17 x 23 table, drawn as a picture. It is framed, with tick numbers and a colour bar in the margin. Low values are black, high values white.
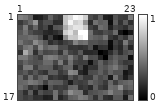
Odd rows or columns: none. Roughest part: top middle. Ninth with the highest average: top middle. Odd patch: higher, in the top middle. Histogram: skewed, a long tail of high values. Grain: blotchy.
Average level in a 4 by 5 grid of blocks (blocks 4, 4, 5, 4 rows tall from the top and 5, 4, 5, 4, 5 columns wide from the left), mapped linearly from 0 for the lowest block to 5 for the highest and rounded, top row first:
1 0 5 1 0 | 1 0 2 0 0 | 1 1 1 0 0 | 1 0 1 1 1
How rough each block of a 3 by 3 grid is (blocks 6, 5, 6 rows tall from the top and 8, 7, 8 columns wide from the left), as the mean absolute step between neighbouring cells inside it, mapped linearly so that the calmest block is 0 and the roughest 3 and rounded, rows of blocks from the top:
031 / 000 / 000
